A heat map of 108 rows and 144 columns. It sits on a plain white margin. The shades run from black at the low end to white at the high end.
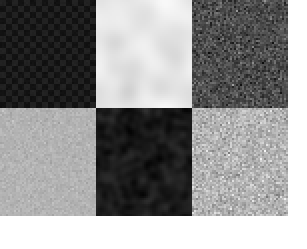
The table splits into 2 rows of 3 panels. Panel 1,1: very low, checkered, faint in contrast. Panel 1,2: very high, smooth, faint in contrast. Panel 1,3: low, fine-grained. Panel 2,1: high, fine-grained, faint in contrast. Panel 2,2: very low, blotchy, faint in contrast. Panel 2,3: high, fine-grained.
